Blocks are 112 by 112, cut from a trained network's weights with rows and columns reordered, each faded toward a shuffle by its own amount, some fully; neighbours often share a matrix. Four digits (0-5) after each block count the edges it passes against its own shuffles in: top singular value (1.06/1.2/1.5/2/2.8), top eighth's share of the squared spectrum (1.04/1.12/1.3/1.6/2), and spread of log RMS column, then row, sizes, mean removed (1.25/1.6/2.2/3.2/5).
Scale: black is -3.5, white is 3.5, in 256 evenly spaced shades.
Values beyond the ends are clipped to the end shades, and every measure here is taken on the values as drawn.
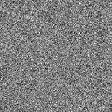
4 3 1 2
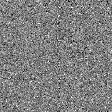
3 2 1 1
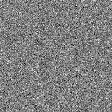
3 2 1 1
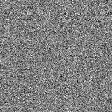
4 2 0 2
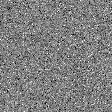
2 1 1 0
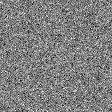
0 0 0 0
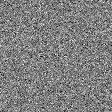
0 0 0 0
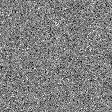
2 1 0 0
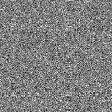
4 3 1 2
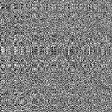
5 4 3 3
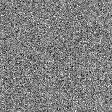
2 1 0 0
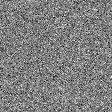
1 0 0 0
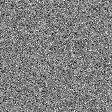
0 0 0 0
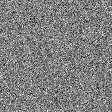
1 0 0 0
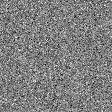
0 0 0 0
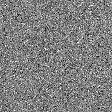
1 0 0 0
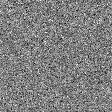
1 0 0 0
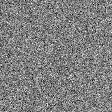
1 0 0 0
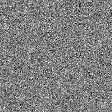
2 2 1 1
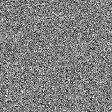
3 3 1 1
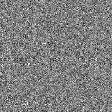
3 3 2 2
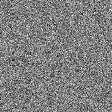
3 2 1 0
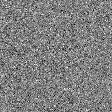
2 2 0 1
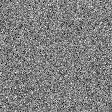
1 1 0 0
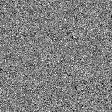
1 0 0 0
